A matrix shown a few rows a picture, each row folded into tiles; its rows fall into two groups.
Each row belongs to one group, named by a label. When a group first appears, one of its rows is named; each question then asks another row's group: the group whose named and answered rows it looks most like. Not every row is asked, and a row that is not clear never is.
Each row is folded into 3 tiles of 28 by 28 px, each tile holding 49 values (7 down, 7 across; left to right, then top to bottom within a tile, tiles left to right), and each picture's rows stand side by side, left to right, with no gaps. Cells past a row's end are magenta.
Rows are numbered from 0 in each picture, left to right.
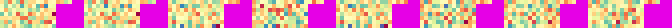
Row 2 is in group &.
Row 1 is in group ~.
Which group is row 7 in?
&
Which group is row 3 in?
&
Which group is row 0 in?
~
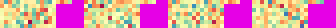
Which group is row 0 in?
&
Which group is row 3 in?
~
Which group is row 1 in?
~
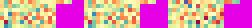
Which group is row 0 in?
~
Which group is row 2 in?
~
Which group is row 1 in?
~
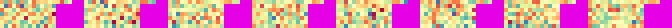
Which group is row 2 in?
~
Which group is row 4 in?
~
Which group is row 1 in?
~
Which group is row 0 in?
~
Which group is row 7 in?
&
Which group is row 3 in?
&
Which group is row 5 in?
~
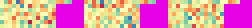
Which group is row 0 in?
~
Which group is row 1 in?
~
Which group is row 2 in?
&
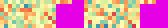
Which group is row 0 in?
&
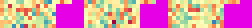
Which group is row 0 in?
&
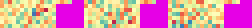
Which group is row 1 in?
&
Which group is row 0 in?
&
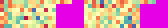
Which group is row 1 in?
~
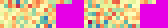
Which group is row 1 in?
~
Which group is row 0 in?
~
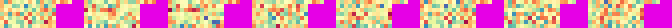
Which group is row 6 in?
~
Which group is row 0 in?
&
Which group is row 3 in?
&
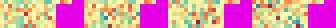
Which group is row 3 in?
~
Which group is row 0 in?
&
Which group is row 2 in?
&
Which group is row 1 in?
&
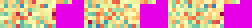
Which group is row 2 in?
~
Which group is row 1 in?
~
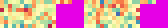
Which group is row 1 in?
~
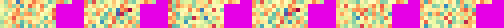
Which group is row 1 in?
&
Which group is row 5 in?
&
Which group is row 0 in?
~
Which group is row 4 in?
&
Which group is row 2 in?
&
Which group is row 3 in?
&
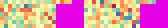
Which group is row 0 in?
&
